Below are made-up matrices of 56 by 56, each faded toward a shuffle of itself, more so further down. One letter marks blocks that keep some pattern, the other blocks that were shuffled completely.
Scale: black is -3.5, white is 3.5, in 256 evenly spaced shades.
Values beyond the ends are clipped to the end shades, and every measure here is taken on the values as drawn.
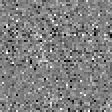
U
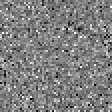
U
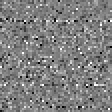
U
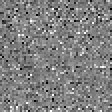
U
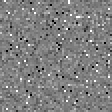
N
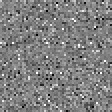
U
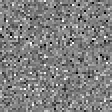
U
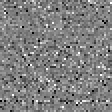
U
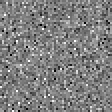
N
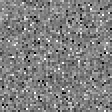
N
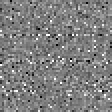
U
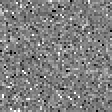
N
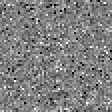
N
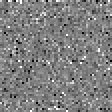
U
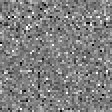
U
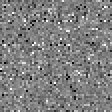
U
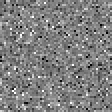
N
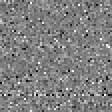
U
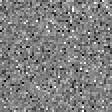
N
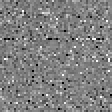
U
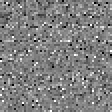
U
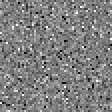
N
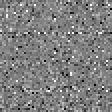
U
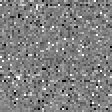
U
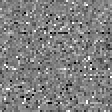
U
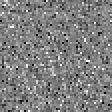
N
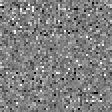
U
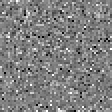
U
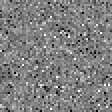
N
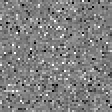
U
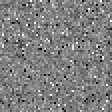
N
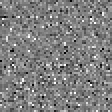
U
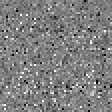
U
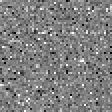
U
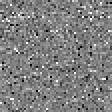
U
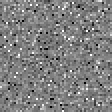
N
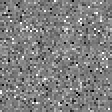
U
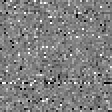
U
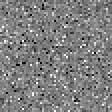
N
